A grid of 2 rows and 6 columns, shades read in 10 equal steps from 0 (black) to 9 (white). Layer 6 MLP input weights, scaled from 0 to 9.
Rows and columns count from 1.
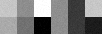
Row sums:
35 18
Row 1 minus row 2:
1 1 9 0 0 6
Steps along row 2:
down down up down down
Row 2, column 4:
5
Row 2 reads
6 4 0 5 2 1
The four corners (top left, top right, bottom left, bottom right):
7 7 6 1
